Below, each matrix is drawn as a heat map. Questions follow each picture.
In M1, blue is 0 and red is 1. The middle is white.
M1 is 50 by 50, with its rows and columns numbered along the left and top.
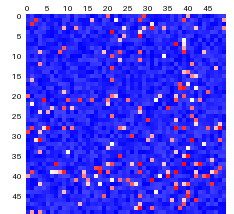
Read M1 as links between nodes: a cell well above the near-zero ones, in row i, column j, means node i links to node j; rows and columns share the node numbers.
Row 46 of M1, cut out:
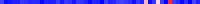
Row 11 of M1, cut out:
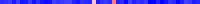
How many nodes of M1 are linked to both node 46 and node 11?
0
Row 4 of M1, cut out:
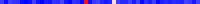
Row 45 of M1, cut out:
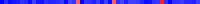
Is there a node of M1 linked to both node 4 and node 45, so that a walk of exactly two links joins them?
yes
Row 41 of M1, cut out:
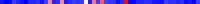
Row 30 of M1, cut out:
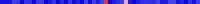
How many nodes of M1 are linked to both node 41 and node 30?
1
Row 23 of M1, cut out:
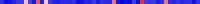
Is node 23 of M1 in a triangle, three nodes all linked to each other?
yes
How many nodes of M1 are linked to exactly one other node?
0
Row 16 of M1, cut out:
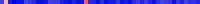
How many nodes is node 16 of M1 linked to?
2
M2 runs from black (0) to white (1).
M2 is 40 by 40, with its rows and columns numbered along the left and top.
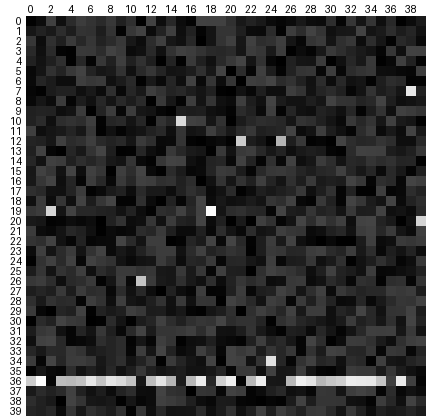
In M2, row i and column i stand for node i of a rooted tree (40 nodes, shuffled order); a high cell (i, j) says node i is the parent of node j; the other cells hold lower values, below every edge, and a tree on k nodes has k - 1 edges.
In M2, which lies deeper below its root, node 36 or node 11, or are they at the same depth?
node 11
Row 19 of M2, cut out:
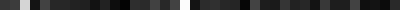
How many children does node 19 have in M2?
2
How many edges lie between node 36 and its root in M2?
0
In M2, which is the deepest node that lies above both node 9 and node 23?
36
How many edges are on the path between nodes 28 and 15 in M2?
3
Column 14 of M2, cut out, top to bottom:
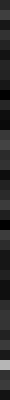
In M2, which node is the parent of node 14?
36
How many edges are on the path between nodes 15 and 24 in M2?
4
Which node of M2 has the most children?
36
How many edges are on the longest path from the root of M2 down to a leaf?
2
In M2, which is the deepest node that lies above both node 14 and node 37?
36
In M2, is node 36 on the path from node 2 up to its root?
yes
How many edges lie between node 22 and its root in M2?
1
